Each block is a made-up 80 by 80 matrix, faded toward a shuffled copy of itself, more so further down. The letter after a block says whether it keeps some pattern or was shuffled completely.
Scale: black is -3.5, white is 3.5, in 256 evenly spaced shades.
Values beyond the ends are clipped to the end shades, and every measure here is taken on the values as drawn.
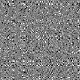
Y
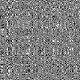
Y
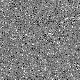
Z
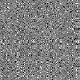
Y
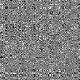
Y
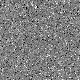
Z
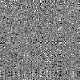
Y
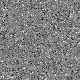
Z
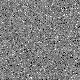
Z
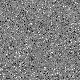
Z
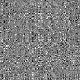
Y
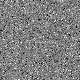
Z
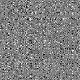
Y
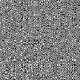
Y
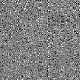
Y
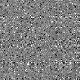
Y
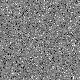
Z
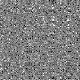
Y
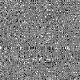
Y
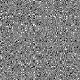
Y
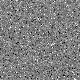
Z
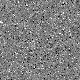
Z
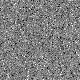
Z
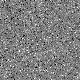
Z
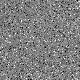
Z
